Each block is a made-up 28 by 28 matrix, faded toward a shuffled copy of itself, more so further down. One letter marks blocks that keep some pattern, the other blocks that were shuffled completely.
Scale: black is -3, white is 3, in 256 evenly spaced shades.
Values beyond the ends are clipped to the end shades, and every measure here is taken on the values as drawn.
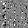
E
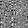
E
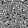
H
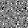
E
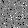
H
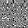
E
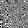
E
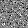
H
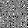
E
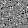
H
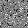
H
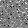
H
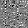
E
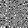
E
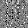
E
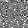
E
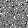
H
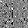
E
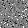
H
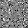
E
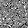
H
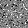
H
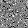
H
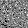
H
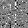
E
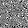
H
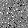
H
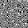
E
